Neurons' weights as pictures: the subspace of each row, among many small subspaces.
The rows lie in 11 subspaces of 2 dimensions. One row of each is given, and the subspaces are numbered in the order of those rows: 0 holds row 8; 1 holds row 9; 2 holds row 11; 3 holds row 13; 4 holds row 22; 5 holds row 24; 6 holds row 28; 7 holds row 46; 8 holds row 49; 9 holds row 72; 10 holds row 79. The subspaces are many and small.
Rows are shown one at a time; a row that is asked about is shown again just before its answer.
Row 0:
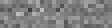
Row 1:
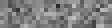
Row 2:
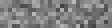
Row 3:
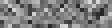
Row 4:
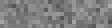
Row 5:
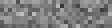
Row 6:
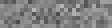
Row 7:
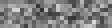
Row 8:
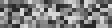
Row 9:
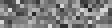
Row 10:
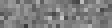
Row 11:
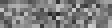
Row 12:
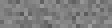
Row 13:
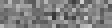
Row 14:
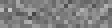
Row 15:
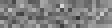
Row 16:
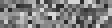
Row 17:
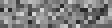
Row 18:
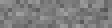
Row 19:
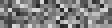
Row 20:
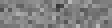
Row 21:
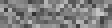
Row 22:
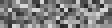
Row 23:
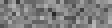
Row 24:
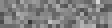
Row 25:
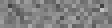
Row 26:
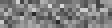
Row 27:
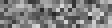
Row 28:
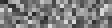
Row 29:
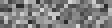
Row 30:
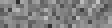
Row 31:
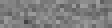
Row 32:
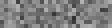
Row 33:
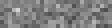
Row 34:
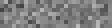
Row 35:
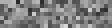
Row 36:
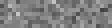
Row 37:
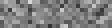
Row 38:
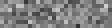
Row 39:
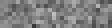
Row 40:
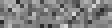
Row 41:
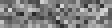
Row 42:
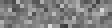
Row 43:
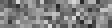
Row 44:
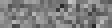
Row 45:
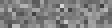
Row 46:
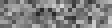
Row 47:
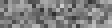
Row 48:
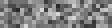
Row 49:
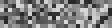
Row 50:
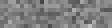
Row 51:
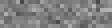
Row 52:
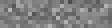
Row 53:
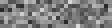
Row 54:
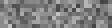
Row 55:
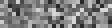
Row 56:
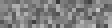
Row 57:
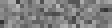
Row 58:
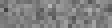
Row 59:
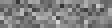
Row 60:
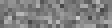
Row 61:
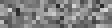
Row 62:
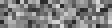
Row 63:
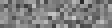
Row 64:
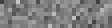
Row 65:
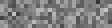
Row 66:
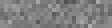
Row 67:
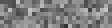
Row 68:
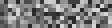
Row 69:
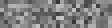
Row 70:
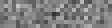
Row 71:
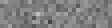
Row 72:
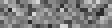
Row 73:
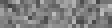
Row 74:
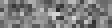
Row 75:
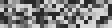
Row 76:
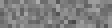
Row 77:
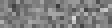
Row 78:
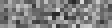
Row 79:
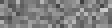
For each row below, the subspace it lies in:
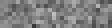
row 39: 7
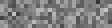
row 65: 7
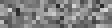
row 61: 0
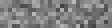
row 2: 4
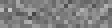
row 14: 8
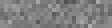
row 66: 6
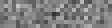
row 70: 3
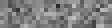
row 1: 0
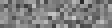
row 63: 3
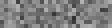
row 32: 9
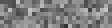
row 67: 3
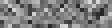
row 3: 9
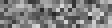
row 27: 7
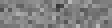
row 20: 8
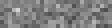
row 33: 0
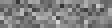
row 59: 2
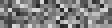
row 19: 4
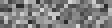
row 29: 6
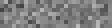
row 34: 6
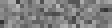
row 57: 9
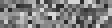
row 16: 8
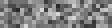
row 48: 0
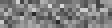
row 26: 2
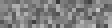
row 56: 5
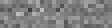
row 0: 0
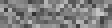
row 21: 9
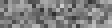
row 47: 7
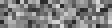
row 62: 2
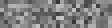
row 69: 2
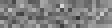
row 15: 7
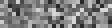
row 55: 10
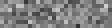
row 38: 6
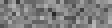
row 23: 7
